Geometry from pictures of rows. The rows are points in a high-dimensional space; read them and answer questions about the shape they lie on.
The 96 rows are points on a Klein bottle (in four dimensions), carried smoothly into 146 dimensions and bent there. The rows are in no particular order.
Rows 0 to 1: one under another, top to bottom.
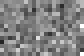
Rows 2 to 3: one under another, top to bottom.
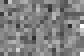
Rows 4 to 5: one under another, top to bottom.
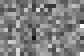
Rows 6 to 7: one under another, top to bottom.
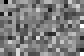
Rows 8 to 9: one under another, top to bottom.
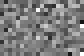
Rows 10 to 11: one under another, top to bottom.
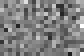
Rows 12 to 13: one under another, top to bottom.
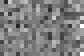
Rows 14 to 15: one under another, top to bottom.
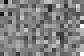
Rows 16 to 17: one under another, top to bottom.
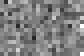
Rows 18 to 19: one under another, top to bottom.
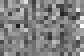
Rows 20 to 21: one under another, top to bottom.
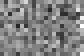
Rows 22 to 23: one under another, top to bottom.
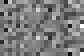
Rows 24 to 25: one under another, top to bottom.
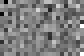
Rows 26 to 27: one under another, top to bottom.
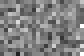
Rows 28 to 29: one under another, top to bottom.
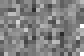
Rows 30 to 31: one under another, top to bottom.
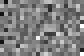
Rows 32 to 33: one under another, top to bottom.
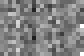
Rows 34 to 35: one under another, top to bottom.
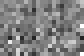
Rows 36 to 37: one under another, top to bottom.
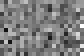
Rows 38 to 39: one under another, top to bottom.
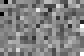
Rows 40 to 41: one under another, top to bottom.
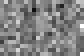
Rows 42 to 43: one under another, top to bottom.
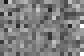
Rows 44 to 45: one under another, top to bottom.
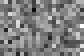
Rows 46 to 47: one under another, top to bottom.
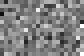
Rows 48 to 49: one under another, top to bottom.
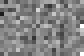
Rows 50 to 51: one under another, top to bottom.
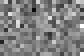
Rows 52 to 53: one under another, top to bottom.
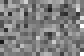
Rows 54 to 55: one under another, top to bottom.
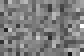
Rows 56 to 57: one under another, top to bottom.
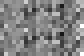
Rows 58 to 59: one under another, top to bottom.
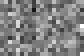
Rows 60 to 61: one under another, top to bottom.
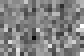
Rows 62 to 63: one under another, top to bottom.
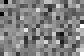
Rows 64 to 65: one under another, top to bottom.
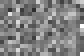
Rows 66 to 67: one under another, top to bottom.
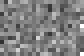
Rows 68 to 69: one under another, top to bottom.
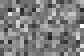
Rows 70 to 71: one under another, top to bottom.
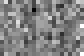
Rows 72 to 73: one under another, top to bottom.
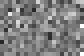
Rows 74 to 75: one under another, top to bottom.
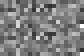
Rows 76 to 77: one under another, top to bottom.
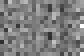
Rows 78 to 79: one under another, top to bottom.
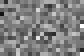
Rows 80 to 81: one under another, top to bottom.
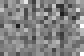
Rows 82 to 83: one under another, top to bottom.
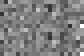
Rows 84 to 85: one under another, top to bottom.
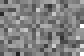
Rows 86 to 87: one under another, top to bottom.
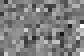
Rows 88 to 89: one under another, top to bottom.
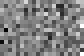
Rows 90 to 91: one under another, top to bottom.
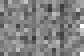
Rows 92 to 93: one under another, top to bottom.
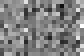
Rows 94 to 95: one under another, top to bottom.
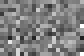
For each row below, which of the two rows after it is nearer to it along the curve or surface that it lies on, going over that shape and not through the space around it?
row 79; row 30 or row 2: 2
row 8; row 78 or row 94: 78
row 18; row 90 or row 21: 21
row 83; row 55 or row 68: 55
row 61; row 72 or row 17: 72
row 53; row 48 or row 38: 48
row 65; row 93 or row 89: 89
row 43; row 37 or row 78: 78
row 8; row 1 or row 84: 1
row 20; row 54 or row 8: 54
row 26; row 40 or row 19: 40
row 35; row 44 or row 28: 44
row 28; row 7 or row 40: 40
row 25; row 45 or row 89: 89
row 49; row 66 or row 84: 66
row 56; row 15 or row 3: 3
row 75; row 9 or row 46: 9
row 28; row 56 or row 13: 56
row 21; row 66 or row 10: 10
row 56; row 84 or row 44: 44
